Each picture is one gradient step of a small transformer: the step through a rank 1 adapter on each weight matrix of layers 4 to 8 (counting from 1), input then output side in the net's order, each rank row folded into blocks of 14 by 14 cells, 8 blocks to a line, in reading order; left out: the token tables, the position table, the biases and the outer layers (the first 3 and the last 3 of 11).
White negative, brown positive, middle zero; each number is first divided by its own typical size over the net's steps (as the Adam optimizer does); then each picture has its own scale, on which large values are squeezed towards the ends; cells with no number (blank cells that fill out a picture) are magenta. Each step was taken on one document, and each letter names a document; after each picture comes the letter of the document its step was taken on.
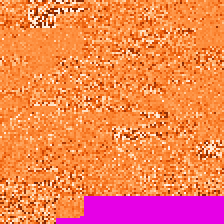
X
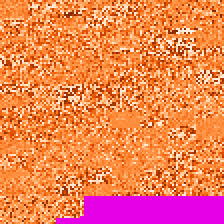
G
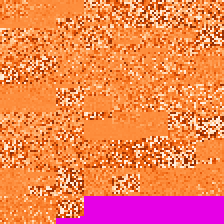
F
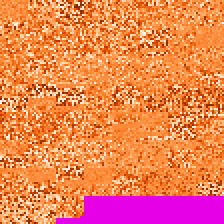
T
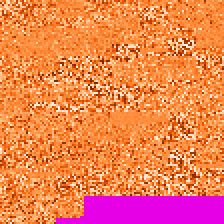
X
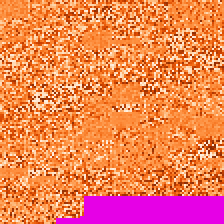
G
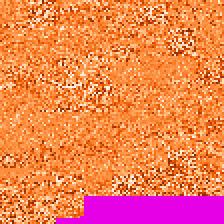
X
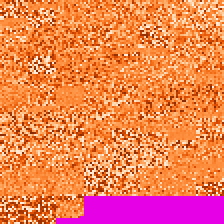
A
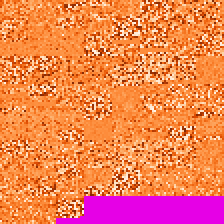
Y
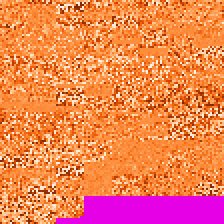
T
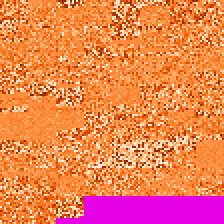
Y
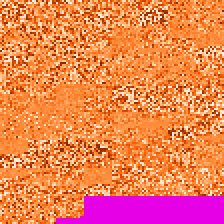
T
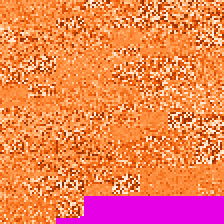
F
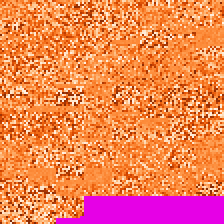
T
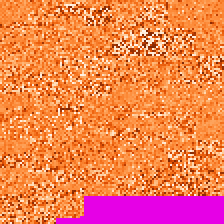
X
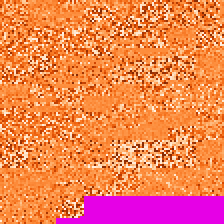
Y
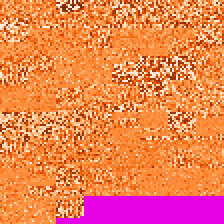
F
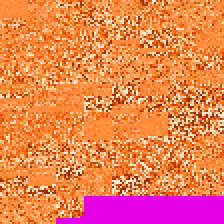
T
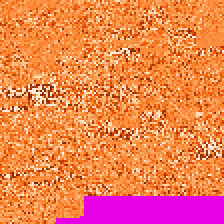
X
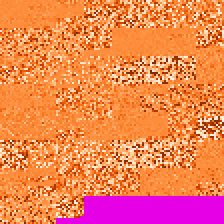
Y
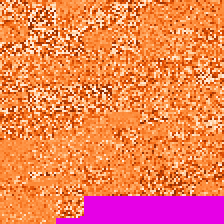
G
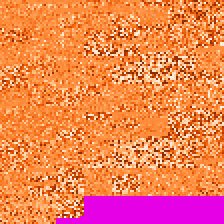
Y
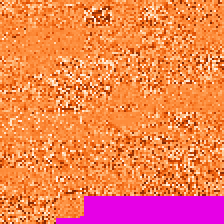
X
